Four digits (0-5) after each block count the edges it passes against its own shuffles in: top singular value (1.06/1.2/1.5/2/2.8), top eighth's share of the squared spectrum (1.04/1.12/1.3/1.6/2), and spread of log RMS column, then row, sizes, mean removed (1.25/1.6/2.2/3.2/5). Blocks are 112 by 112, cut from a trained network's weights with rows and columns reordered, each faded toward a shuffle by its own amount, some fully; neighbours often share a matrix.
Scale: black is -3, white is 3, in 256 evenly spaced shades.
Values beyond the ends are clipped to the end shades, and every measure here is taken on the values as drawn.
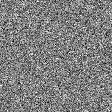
1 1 0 0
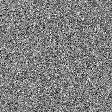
2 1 0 0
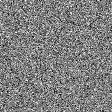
0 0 0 0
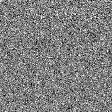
3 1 0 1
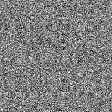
4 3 1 0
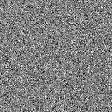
4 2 0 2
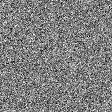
0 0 0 0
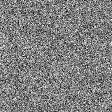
1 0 0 0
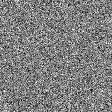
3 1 0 0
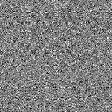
4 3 0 2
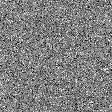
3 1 0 0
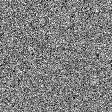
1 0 0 0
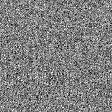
3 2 0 1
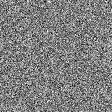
2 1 0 0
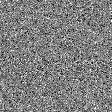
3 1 0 1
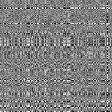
5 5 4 4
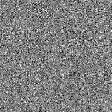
4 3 1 2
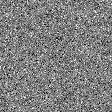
1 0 0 0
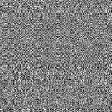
5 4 3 3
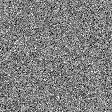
0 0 0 0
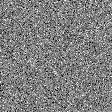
0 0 0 0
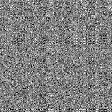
4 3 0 3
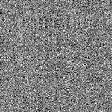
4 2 0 2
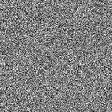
4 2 0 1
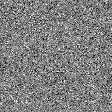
3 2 0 1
